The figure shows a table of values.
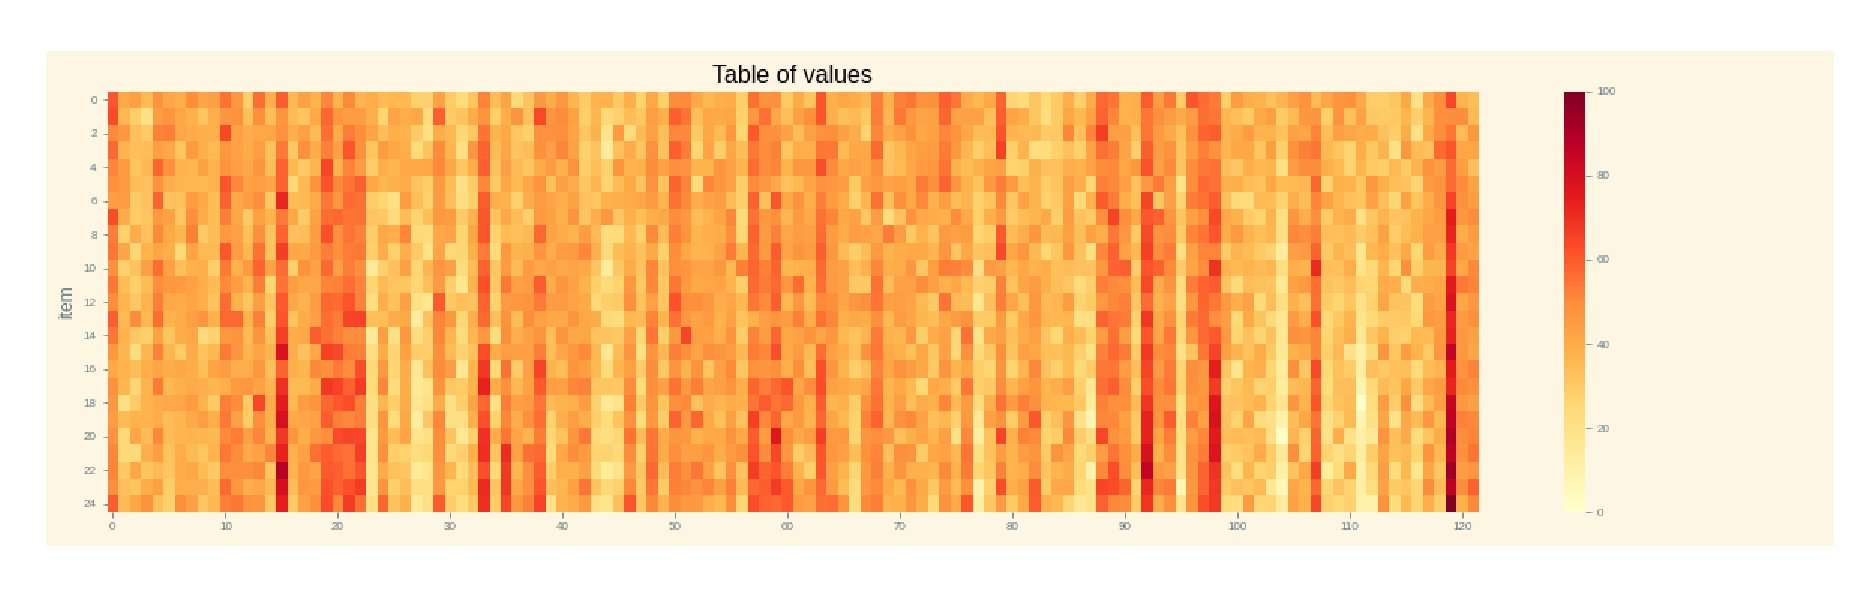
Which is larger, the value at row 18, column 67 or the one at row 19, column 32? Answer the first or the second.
the first
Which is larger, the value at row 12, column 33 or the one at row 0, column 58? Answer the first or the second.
the first
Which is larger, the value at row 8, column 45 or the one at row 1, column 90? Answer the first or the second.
the second
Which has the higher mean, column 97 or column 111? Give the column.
97
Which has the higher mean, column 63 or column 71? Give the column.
63
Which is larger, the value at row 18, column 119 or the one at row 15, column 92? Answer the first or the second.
the first
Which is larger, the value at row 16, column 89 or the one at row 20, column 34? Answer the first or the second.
the first
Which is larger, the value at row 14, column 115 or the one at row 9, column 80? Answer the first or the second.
the second
